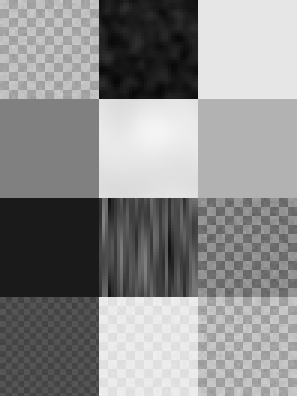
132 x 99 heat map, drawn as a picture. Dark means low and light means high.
It is made of 4 by 3 panels. Panel 1,1: high, checkered. Panel 1,2: very low, blotchy, faint in contrast. Panel 1,3: very high, flat. Panel 2,1: middling, flat. Panel 2,2: very high, smooth, faint in contrast. Panel 2,3: high, flat. Panel 3,1: very low, flat. Panel 3,2: low, streaked downward. Panel 3,3: middling, checkered. Panel 4,1: low, checkered, faint in contrast. Panel 4,2: very high, checkered, faint in contrast. Panel 4,3: high, checkered.
